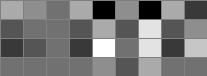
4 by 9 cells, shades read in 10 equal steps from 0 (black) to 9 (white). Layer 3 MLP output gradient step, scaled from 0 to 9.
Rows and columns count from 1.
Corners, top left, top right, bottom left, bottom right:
6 2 4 4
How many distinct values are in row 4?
4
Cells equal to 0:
2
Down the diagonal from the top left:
6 4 4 4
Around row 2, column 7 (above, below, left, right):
0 8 3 3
